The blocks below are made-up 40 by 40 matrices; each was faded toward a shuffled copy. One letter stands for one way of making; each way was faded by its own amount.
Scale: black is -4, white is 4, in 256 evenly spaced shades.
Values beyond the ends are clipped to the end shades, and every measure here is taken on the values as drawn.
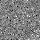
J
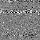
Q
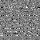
Q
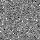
J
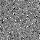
J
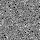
J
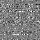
Q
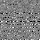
Q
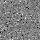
J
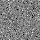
J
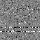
Q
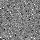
J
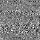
Q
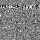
Q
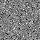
J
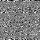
Q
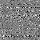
Q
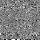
Q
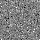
J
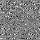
Q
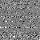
Q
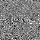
Q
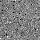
J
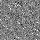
J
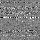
Q
